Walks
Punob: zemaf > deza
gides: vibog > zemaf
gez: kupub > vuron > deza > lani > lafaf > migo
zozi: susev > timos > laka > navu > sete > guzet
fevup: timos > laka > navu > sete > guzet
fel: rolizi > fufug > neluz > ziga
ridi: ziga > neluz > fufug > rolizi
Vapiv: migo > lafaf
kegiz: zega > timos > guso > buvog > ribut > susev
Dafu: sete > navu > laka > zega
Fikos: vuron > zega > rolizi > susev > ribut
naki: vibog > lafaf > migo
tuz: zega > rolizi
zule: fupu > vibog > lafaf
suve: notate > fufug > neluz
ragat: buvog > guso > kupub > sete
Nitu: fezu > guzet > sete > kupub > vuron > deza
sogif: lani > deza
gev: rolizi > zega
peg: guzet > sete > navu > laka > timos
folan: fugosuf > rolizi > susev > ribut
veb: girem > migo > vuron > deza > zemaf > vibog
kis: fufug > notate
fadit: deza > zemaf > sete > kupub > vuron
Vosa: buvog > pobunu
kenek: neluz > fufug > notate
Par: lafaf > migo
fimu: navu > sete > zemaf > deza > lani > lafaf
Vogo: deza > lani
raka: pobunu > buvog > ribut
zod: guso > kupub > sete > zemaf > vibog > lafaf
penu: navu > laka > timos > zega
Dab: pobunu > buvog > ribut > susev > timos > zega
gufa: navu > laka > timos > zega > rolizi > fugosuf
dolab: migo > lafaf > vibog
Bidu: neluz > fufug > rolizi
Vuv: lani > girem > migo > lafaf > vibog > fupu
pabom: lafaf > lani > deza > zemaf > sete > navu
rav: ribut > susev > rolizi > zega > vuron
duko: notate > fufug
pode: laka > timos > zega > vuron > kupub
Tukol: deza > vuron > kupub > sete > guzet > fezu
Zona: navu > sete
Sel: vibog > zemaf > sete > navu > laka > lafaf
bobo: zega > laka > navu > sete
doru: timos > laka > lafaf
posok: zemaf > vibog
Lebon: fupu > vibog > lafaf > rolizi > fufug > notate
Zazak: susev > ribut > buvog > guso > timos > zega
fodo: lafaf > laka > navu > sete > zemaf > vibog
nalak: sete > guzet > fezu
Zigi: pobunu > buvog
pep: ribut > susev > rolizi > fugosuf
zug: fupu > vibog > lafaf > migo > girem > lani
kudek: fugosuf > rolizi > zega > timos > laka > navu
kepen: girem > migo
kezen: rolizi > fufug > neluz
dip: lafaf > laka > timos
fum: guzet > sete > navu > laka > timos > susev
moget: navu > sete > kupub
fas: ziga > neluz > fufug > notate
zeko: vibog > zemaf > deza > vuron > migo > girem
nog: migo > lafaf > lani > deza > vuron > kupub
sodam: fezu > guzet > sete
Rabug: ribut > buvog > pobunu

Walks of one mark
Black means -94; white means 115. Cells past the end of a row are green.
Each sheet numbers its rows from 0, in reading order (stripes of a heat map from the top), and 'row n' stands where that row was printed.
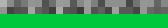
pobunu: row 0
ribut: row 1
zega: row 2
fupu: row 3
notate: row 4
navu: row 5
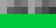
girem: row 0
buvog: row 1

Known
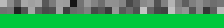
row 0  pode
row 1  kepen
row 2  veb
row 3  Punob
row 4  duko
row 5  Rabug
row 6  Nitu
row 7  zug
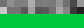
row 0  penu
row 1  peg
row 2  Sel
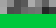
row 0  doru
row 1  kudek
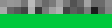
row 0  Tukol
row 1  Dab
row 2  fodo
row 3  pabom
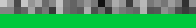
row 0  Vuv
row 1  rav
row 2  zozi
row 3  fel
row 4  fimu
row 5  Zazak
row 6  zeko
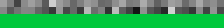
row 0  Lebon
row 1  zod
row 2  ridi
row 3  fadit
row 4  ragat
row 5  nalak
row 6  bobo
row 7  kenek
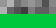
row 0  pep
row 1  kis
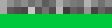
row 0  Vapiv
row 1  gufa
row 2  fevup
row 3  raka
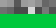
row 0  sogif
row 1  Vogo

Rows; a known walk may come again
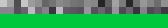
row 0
Vuv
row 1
fadit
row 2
dip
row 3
suve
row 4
kezen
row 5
Punob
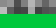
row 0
Rabug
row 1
Zigi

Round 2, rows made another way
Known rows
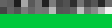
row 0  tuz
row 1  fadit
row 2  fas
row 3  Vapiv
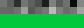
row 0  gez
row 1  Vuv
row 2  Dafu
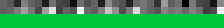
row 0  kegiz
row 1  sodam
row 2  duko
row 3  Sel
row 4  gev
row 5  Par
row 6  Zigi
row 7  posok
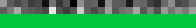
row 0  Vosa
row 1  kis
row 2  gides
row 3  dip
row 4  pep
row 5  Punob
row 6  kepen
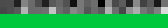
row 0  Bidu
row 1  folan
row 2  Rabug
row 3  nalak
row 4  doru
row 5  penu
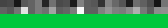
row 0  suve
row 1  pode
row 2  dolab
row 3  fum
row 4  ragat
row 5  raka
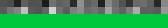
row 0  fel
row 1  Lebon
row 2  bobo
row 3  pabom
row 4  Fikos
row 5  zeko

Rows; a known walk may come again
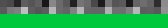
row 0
fel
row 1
fodo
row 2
Nitu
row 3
zug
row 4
Dab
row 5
zeko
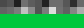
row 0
gufa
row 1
gev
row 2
Fikos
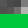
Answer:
ridi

